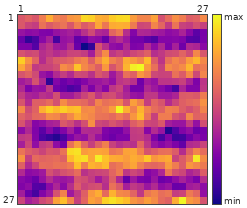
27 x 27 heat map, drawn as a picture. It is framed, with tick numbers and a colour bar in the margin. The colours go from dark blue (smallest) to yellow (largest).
The grain runs across in streaks. No overall slope runs across the table. On average the colour sits 50% of the way up the scale. Horizontal stripes repeat 4 times down the table.
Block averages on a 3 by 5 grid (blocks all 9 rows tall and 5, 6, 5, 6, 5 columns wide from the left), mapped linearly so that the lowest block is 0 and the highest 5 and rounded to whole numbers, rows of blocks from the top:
12422 | 01110 | 04532
